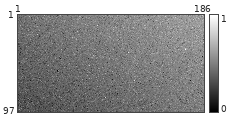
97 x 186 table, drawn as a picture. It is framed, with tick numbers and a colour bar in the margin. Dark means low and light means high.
The texture is fine-grained noise. The top right is the ninth with the highest average. The bottom left is the ninth with the lowest average. There are no regular stripes. Values rise toward the top right.
